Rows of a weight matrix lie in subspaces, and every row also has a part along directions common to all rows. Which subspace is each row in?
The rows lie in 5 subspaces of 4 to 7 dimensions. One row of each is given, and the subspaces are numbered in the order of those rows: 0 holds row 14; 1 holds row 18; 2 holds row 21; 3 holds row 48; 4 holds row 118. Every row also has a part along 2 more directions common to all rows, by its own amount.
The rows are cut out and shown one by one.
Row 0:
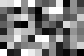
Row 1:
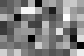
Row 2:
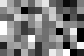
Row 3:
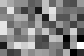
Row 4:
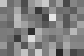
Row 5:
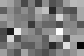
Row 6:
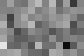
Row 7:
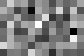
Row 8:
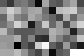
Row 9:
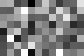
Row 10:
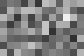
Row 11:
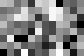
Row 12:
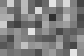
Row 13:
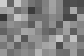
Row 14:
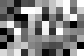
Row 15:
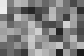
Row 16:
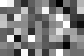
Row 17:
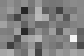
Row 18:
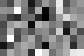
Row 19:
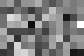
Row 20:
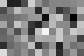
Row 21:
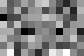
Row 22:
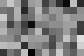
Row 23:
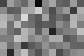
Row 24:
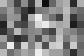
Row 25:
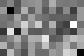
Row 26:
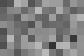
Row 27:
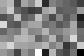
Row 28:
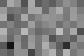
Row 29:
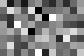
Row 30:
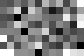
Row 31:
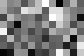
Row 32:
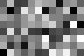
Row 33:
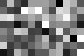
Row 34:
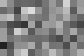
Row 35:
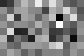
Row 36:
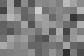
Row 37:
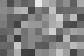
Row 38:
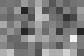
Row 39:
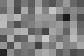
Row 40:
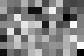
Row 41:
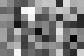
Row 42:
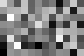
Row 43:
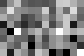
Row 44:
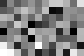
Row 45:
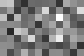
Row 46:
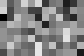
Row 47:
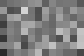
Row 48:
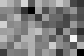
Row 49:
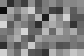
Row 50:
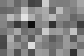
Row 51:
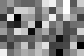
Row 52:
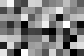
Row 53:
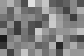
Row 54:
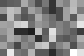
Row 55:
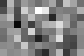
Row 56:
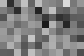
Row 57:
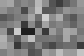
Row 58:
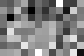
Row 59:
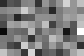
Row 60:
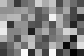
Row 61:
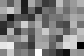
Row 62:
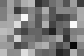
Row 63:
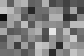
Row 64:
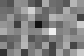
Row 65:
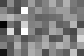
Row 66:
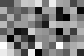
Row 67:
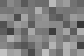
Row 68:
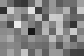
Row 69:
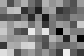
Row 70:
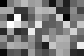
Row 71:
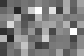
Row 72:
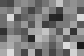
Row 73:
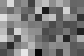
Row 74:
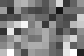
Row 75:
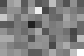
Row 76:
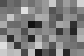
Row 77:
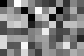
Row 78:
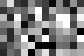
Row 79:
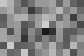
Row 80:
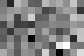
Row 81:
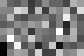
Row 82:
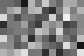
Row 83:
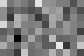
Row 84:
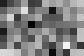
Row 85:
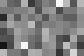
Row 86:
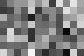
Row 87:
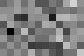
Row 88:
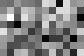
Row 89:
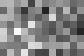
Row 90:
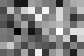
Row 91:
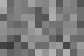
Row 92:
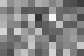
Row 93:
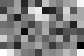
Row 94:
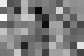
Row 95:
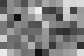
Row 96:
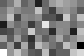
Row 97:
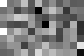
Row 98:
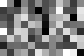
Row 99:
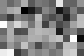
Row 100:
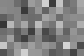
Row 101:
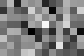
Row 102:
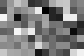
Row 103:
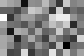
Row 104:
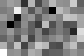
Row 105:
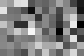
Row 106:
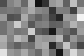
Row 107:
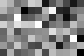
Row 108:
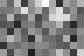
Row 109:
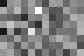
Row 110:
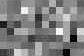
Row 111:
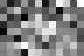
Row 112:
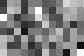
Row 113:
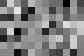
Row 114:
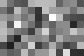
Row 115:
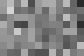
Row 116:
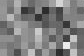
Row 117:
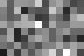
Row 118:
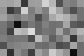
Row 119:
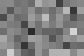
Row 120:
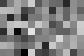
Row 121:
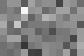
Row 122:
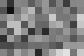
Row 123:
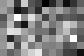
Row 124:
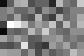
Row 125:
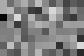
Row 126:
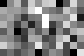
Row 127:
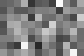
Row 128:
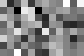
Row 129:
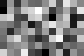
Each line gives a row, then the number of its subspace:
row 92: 3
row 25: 2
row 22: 0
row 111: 4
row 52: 4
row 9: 1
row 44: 1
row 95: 2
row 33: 2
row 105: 3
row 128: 0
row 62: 4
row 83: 1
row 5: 1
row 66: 1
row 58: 1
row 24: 4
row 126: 0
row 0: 4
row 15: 3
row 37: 4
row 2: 2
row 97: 0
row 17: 2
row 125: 4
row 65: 2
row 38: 2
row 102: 3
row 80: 1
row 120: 0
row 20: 3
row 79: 4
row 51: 0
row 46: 2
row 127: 0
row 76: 1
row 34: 0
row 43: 2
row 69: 2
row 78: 0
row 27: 3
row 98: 0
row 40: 2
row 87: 1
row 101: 4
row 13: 4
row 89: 3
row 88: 0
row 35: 1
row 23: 4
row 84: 1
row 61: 3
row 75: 0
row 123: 4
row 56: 0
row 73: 3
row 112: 2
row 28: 1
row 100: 3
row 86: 4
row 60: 3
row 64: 4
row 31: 4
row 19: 3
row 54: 4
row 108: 4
